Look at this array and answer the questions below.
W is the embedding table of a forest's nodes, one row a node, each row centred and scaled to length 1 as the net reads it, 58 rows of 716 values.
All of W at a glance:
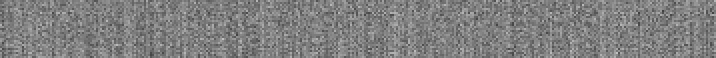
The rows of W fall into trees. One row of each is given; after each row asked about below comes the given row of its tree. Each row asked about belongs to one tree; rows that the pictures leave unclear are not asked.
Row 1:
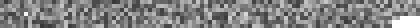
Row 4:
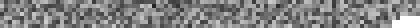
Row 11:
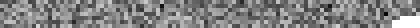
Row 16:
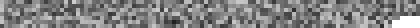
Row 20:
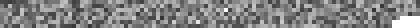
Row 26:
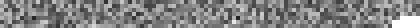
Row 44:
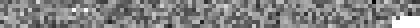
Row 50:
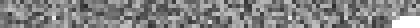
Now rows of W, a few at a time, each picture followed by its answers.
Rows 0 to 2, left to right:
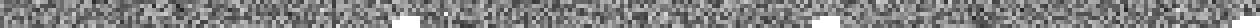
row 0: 4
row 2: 11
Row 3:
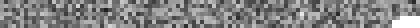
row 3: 26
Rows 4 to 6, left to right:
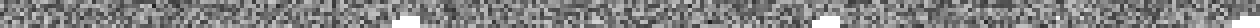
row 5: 50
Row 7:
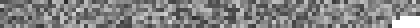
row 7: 4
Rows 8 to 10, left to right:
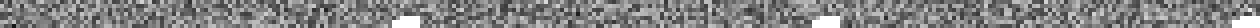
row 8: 11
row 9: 50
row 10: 1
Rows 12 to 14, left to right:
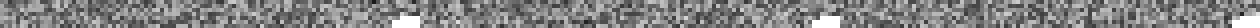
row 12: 16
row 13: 16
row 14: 1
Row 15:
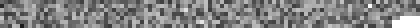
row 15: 1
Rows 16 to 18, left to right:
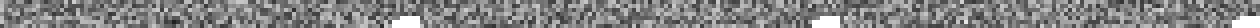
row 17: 20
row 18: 20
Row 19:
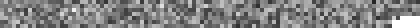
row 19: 44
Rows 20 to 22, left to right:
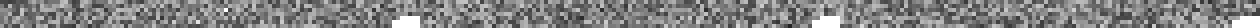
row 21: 11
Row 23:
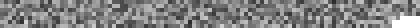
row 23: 4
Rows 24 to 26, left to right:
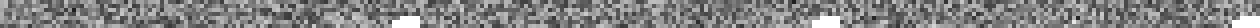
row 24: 16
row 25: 16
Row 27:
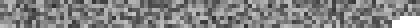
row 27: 50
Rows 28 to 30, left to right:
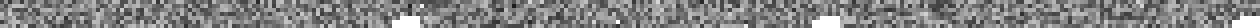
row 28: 44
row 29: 20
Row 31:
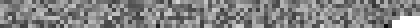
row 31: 1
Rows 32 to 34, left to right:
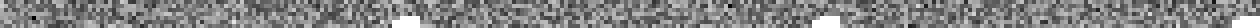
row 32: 26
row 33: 50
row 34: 50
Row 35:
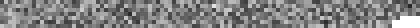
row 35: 44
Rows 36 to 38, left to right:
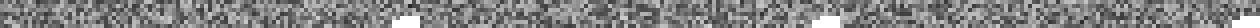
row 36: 1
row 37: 4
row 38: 16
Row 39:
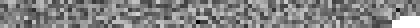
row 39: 50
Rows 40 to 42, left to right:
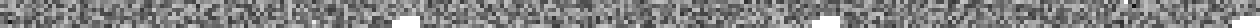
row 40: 50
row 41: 16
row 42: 1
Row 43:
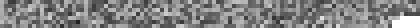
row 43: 16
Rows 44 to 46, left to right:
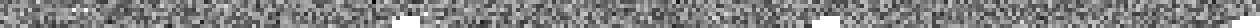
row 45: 44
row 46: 11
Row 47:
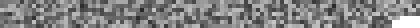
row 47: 50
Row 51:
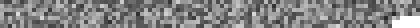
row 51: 1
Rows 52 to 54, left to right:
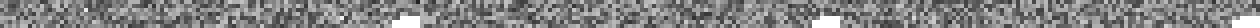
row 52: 16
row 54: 1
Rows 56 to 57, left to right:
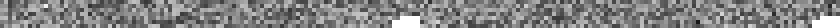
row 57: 44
